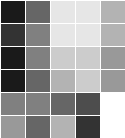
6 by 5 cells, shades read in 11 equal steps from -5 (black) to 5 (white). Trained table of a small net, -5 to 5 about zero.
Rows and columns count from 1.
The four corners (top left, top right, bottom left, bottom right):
-4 2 1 5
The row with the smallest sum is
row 4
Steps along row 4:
up up up down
